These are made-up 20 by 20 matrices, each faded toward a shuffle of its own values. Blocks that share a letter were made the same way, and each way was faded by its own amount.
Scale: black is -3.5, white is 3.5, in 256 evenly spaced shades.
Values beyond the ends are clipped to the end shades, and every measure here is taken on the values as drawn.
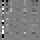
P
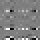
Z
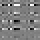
Z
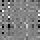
P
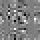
P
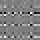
Z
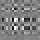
Z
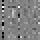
P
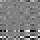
Z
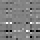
Z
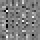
P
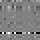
Z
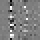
P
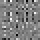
P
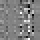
P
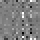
P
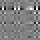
Z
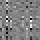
P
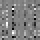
P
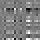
Z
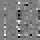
P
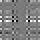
Z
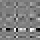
Z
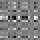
Z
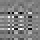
Z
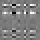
Z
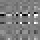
Z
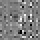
P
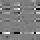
Z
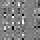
P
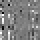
P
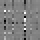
P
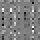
P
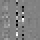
P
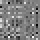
P
